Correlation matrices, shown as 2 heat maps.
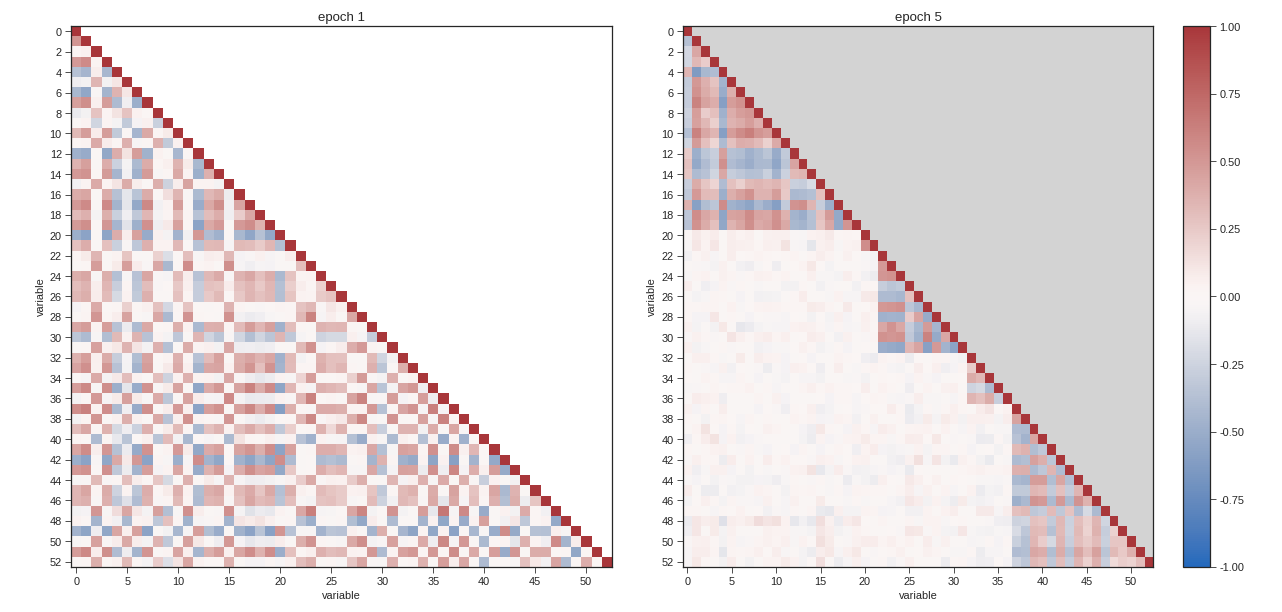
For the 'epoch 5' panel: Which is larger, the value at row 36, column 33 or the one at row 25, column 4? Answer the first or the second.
the first
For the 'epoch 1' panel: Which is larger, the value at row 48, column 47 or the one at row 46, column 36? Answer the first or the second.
the second
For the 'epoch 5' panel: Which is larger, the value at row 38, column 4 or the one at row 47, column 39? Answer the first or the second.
the first
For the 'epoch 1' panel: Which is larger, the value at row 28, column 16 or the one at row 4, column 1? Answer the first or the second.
the first
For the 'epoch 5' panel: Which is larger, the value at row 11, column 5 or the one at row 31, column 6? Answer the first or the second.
the first
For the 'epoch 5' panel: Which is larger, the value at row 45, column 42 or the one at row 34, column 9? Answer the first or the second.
the first
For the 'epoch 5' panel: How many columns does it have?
53
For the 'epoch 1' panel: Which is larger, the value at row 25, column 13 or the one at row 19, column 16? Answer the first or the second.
the second
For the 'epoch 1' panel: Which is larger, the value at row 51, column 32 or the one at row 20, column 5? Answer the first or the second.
the first
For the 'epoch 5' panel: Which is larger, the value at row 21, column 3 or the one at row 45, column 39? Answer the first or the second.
the second
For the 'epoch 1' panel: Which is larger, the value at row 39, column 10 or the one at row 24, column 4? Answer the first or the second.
the first
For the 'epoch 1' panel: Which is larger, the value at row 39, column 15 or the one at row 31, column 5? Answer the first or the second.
the second
